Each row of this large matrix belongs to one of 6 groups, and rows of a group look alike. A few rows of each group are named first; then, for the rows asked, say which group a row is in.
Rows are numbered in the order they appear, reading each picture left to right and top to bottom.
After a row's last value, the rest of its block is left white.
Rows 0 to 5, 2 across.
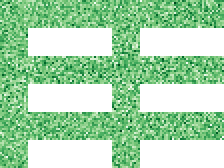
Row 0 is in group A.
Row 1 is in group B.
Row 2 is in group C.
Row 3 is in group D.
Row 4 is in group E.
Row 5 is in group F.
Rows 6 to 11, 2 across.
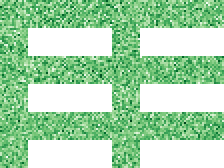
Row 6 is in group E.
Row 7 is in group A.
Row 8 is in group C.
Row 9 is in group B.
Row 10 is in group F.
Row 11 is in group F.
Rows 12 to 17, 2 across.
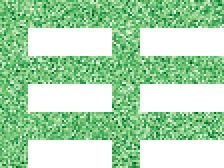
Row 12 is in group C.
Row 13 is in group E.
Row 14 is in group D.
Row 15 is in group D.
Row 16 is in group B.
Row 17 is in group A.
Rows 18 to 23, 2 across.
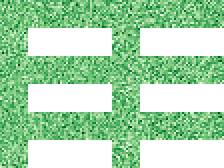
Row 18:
B
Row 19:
F
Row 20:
F
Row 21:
E
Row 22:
B
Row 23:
E
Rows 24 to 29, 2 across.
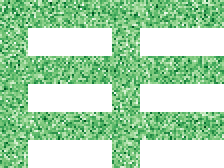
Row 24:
D
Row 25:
C
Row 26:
F
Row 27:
B
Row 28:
C
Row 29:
C
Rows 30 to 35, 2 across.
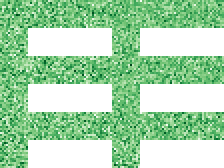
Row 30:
D
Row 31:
B
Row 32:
C
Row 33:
F
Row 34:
A
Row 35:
B
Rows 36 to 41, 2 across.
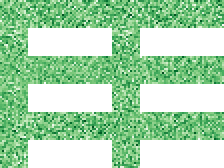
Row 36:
E
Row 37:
E
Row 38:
E
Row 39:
B
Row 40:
C
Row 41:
B
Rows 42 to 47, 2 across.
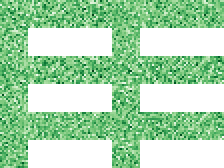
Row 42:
C
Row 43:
C
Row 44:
C
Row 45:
E
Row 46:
A
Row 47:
E
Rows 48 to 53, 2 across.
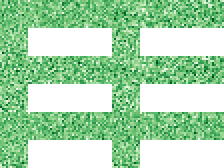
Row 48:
B
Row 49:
C
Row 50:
D
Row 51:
C
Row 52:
B
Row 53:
B
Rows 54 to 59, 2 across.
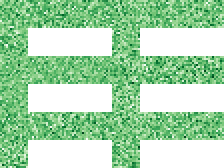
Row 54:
E
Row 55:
A
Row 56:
F
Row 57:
C
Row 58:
B
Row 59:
A
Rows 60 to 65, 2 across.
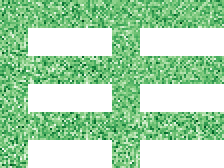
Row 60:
B
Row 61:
E
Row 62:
C
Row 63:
F
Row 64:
B
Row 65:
C
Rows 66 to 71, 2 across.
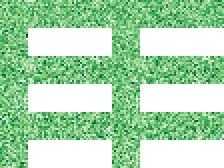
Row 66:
A
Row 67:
E
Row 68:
C
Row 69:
C
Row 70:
A
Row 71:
C
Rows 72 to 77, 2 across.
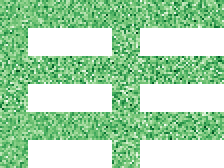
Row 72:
F
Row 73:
B
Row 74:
D
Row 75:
E
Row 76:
F
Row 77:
C
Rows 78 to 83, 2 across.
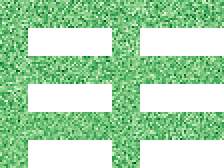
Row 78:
F
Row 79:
C
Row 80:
E
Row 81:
F
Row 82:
F
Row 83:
F
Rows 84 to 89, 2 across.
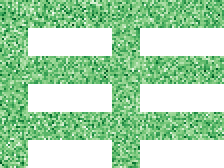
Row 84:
C
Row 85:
F
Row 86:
F
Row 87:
C
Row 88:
D
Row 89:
A
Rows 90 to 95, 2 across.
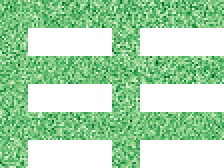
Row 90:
B
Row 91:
D
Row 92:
F
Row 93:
C
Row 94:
D
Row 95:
F
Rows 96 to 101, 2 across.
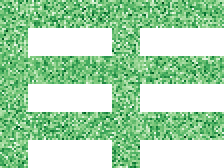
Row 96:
C
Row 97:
D
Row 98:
B
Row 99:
C
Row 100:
E
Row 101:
A
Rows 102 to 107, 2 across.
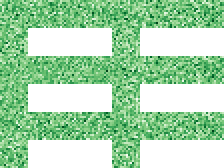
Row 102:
D
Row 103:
C
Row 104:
F
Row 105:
C
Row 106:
E
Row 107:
C
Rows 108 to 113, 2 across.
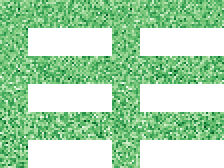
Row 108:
F
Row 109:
F
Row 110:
E
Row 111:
E
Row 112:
A
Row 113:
C
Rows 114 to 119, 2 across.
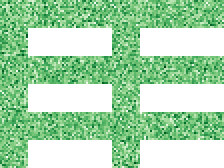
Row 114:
A
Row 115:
A
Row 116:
B
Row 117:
D
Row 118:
D
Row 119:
B
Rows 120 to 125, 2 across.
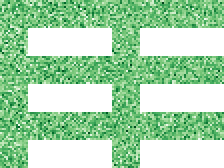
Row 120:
D
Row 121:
D
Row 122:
E
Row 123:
F
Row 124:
E
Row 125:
B
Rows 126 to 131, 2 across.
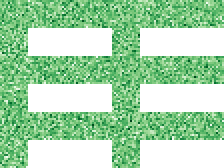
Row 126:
B
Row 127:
A
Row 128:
E
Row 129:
B
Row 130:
D
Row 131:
F
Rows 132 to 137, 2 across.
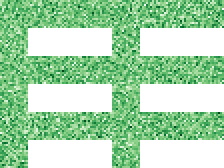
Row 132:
D
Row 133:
F
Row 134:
E
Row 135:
E
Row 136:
A
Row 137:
E
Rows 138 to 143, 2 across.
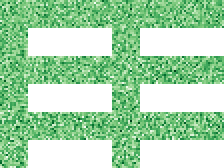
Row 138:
A
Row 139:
F
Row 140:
A
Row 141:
E
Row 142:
D
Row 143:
F
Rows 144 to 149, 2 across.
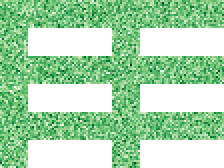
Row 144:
C
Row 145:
D
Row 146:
E
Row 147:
F
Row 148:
D
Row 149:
A
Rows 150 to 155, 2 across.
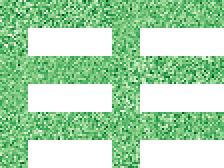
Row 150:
E
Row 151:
F
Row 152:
F
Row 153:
C
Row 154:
F
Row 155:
B
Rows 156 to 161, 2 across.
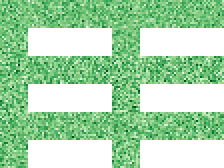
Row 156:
B
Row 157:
F
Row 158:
F
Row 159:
A
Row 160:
A
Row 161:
C
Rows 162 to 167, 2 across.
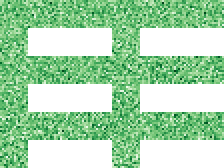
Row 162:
D
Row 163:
D
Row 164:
E
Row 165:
E
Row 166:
F
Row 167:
B
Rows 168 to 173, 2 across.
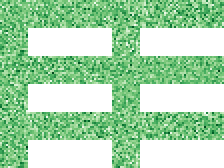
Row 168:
A
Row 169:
C
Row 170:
D
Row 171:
F
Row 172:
A
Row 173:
C
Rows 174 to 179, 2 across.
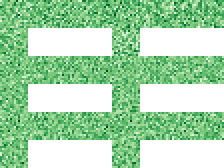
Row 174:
E
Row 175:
B
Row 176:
F
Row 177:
A
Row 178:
F
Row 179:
F
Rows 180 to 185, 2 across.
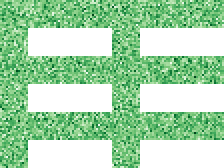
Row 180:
C
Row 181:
A
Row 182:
D
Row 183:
B
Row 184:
F
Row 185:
B
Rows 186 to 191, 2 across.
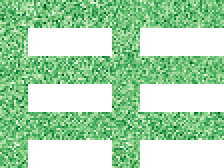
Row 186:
C
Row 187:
B
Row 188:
F
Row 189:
D
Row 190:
E
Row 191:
E
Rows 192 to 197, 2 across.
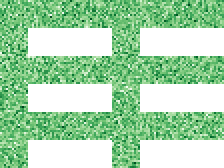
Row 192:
B
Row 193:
B
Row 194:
A
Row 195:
E
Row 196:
E
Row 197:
A
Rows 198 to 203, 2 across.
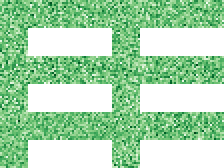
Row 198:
D
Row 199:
A
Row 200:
D
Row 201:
C
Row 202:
F
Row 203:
B
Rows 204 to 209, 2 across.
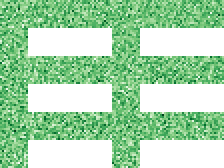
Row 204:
F
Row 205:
F
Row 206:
A
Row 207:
E
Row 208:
C
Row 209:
D
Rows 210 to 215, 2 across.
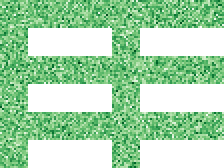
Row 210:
F
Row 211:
E
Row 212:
D
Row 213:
C
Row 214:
E
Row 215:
A
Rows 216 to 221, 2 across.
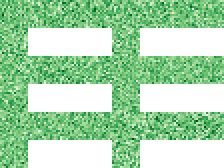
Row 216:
B
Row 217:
D
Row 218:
E
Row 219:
A
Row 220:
F
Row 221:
C
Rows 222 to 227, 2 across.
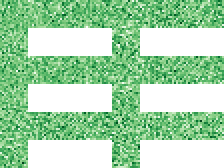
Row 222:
B
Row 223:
E
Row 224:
B
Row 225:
E
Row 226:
E
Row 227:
A
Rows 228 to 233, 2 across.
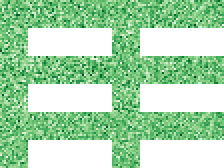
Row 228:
D
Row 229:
E
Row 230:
C
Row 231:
B
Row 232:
F
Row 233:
E
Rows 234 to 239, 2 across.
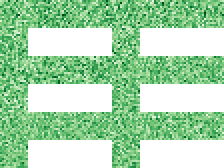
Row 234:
E
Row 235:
D
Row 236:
C
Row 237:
A
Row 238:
A
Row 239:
A
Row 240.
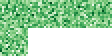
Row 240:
D
